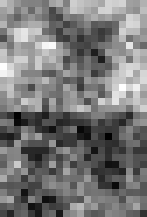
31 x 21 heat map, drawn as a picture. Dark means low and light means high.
The texture is blotchy. A horizontal seam about 50% of the way down splits the table, and the top part is higher. The ninth with the highest average is the top left.
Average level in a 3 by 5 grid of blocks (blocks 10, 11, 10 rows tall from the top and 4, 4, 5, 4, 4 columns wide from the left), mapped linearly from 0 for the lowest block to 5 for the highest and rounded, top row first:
54225
22124
20201
